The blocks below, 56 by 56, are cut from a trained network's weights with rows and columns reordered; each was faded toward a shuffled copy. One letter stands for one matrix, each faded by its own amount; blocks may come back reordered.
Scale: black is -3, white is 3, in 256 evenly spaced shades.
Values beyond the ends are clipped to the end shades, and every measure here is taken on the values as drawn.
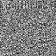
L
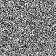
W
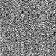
W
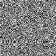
L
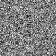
W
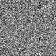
W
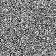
W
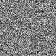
W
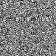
L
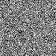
W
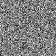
W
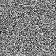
W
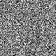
W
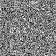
W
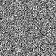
W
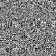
L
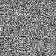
L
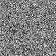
W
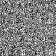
W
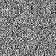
L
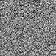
L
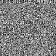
L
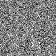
W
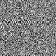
L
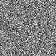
W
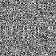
L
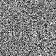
W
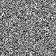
W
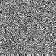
L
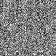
W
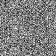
W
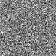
W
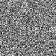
W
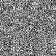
L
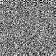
L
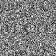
W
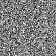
W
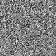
W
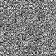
L
